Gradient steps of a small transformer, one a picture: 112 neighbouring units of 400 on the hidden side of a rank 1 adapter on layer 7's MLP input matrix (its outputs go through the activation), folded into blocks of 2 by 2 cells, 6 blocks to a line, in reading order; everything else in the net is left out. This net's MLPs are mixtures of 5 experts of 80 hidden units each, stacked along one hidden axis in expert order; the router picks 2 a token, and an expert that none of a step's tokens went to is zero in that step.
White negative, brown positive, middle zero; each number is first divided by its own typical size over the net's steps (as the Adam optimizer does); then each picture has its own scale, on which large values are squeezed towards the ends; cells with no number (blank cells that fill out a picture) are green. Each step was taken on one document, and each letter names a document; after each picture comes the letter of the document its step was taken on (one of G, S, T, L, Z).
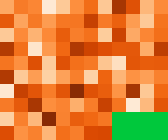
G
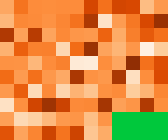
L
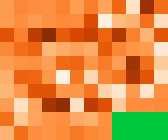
L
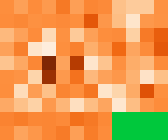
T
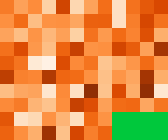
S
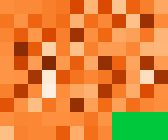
T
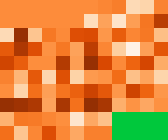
L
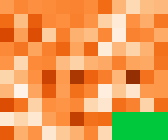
L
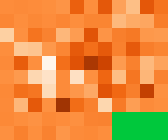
T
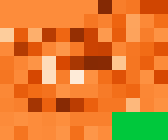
T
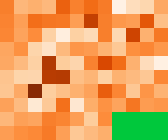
S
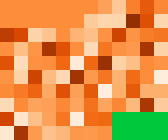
L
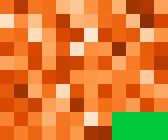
S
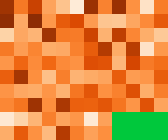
G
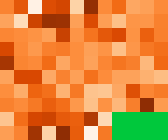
G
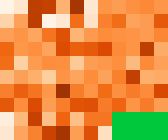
G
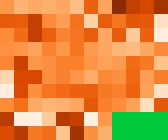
S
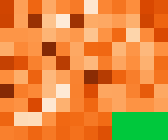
G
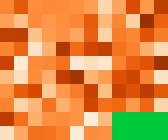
L
